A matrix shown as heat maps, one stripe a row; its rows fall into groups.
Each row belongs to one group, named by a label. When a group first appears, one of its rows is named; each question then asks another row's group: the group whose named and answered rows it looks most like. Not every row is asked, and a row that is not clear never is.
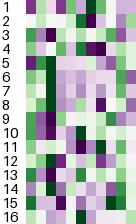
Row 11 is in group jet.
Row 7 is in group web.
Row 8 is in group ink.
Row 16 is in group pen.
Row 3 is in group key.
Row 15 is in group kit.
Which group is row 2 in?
pen
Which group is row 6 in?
web
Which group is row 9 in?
key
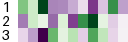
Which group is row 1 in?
web
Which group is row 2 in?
jet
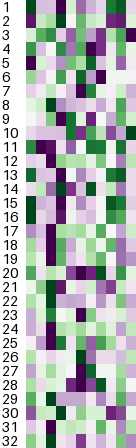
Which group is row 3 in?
ink
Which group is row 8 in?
web
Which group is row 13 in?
kit
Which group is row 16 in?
kit
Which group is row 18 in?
key
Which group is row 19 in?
key
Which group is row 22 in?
web
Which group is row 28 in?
jet
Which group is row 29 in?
web
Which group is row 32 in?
web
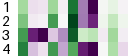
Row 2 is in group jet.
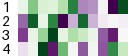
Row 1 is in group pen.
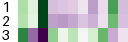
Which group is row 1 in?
web
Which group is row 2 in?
web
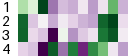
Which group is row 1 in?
web
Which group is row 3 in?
kit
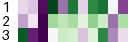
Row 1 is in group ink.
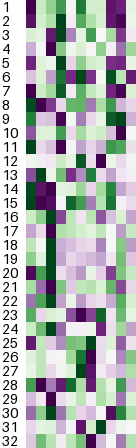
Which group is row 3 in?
key
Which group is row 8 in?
key
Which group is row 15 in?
key
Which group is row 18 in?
web
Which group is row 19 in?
web
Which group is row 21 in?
key
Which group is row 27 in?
pen
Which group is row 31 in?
jet
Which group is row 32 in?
pen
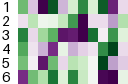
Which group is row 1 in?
key
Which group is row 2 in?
pen
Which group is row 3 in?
jet
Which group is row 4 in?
kit
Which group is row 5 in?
key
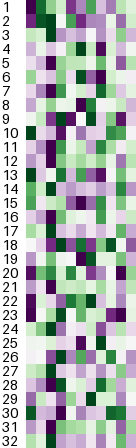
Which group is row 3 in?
web
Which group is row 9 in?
key
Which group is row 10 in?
kit
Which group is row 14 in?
web
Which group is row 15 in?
jet
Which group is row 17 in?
web
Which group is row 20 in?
pen
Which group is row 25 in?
jet
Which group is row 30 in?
kit
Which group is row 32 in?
web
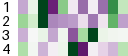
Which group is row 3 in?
jet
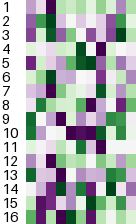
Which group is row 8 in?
pen
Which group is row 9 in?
kit
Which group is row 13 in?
kit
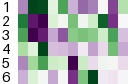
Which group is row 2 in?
key
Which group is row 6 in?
jet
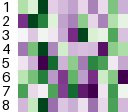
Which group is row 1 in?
web
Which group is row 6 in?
ink
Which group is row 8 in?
web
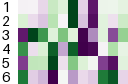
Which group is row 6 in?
kit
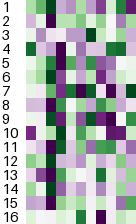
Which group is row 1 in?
ink
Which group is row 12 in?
web
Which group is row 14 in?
web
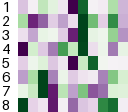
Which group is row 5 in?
jet
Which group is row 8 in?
kit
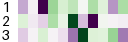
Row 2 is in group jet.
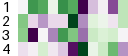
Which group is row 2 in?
pen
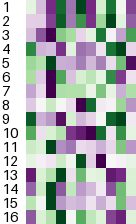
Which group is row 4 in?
kit
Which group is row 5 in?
web
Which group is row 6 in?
key
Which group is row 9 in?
kit
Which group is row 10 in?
jet
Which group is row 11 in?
web
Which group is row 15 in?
web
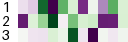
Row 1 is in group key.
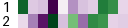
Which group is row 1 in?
kit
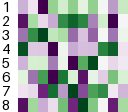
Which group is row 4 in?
kit
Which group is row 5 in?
jet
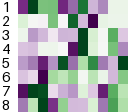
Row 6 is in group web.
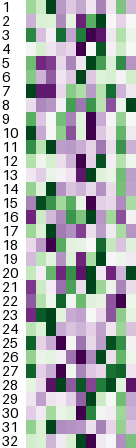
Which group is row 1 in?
web
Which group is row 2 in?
jet
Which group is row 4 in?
jet
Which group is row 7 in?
key
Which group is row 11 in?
web
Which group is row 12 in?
jet
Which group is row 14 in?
web
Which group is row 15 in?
pen
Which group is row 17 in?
web
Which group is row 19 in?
jet
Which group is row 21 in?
jet
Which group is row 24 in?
web
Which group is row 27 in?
kit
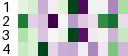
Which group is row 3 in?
pen
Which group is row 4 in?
web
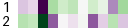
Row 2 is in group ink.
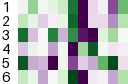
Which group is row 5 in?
kit
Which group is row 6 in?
pen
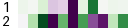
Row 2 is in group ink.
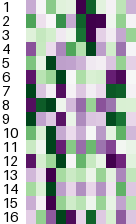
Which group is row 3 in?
pen
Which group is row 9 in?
kit
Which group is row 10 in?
web
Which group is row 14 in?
web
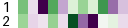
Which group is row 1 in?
key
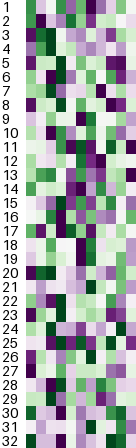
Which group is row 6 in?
key
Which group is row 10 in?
key
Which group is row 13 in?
ink
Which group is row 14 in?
jet
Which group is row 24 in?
web
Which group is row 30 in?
kit
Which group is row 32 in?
kit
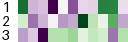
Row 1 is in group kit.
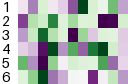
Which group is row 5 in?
key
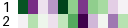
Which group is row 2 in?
pen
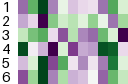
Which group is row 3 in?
ink
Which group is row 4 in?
kit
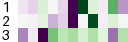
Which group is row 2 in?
jet
